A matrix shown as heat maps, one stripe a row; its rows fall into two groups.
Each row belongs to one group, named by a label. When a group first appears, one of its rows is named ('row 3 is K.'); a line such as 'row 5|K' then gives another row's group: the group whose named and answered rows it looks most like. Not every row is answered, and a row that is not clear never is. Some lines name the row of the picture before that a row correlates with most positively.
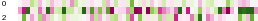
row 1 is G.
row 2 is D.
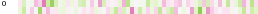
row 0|D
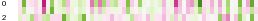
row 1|D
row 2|G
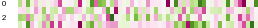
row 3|G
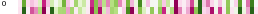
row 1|D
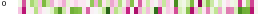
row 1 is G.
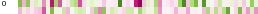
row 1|D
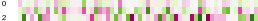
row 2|D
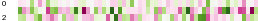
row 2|D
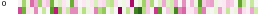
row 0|D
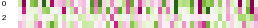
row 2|G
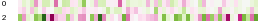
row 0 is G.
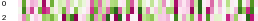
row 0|D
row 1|D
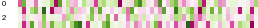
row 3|G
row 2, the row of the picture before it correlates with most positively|2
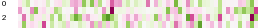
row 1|G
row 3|D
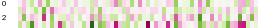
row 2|D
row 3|G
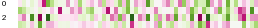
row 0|D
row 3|D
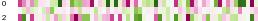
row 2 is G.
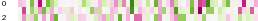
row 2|G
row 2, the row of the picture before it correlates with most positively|0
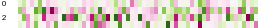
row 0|D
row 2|D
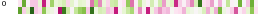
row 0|D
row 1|G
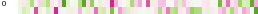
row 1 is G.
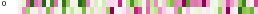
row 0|G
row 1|G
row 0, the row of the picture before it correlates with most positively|0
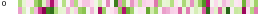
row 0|D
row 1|D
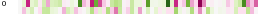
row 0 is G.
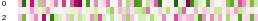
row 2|D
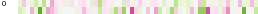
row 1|D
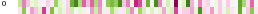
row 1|D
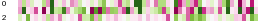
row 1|D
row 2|G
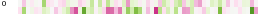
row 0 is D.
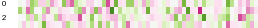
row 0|D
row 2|G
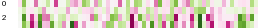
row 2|D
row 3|D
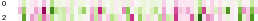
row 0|D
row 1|D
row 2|D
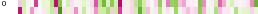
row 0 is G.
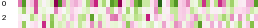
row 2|G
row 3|D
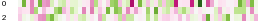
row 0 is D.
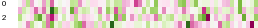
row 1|D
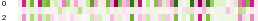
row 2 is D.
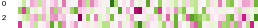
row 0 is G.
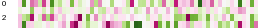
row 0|D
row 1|G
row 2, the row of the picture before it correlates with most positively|2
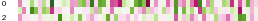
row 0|G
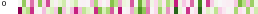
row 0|D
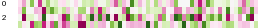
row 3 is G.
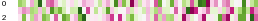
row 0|D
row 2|G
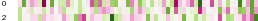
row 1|G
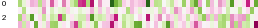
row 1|D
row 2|G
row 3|G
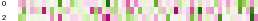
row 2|G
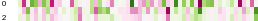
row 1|G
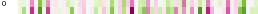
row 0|D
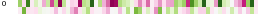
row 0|G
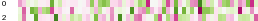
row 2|G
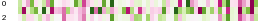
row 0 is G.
